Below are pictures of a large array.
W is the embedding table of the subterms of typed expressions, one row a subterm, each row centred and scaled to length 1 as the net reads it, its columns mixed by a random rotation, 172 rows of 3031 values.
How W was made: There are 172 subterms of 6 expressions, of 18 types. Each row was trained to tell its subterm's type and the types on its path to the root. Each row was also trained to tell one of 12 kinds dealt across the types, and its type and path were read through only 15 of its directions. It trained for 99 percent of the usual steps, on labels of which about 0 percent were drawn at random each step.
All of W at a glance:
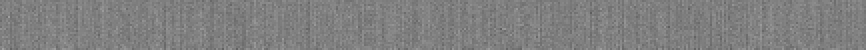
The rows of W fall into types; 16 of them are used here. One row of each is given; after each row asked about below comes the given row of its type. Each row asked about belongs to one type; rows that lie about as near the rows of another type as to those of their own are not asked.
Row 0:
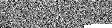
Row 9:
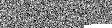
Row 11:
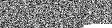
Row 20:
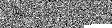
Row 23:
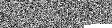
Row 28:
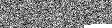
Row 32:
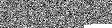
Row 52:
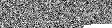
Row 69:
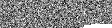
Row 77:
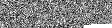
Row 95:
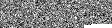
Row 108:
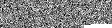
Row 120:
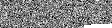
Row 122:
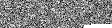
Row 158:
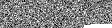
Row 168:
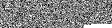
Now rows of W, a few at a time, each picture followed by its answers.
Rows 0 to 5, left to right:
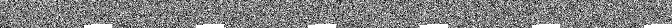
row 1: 108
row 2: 77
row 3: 108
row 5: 69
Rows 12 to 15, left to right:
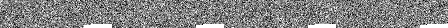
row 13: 69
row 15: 95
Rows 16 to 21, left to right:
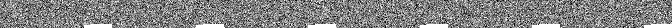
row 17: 32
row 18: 120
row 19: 158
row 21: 23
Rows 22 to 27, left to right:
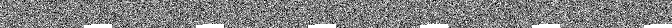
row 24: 9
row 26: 108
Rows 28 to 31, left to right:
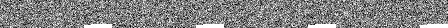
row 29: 108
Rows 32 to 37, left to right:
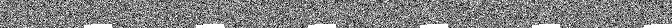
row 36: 120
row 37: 69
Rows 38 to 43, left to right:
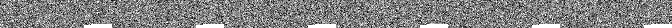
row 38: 95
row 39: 120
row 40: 9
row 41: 52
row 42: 168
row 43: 77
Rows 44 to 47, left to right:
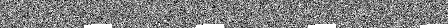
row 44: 0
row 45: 69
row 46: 158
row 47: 32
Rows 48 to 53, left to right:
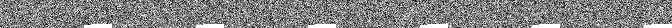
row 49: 122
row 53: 168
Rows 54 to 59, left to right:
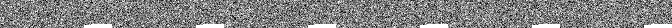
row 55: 95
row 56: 9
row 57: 32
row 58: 23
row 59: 77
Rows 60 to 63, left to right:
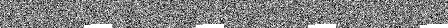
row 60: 9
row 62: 28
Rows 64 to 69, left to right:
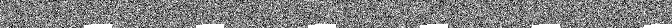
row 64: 20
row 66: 0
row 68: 52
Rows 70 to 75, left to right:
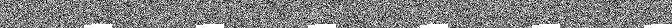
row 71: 95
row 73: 108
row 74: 120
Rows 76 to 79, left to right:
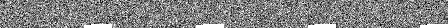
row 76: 158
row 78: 158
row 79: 69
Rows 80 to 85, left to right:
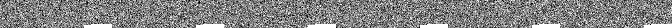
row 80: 52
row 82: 168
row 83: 32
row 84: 95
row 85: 168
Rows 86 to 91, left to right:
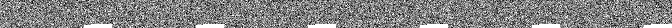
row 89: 0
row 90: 32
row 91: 158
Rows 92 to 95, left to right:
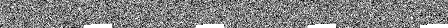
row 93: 69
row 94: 158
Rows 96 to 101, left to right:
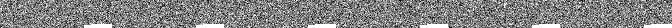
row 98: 122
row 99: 168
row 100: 120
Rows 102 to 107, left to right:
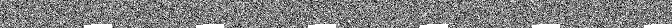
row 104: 23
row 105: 11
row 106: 77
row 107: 32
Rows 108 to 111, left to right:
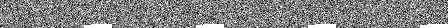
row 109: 0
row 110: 23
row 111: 158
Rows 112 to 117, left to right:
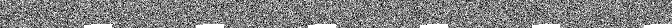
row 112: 9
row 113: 77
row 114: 0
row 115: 168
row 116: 23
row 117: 158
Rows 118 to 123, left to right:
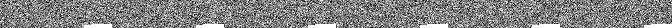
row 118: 11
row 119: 120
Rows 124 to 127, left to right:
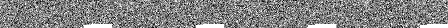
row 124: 95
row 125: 77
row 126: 11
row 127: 108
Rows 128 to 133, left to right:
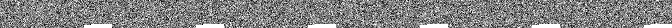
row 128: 69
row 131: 168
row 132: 120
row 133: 69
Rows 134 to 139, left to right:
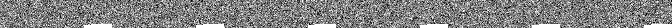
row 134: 168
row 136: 9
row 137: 32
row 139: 95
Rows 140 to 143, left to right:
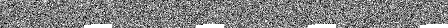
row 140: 69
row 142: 0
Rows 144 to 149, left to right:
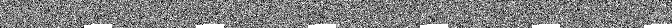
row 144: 32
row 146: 95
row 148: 20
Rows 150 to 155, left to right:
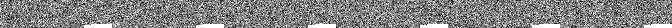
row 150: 77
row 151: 32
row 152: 0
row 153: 95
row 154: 108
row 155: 20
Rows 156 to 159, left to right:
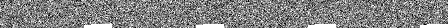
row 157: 0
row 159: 120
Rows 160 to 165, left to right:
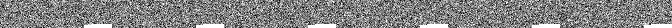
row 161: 77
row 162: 108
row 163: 108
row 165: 23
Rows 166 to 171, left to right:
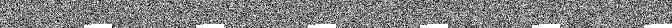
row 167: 77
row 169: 168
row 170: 158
